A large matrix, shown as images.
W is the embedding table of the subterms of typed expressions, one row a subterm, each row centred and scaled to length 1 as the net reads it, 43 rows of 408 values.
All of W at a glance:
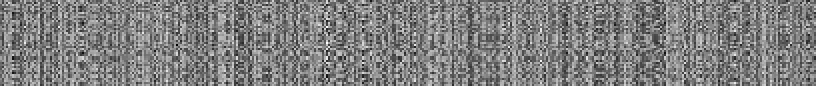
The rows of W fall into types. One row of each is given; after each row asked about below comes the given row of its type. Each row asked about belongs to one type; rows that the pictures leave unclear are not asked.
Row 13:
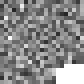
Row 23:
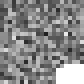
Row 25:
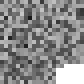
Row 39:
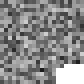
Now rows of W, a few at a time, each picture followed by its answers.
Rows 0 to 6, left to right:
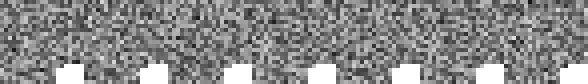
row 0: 39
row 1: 13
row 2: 25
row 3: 13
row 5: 13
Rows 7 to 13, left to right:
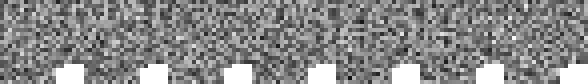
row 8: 25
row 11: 25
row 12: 23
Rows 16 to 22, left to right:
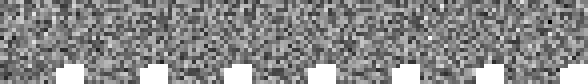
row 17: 39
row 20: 39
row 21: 13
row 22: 39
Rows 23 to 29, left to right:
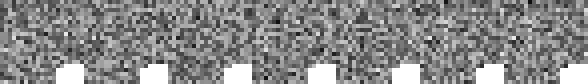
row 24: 39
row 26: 25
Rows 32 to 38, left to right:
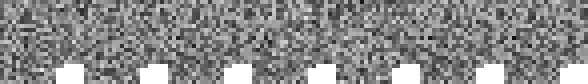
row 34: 25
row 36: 23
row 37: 25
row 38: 25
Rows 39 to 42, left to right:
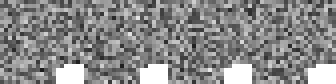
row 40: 39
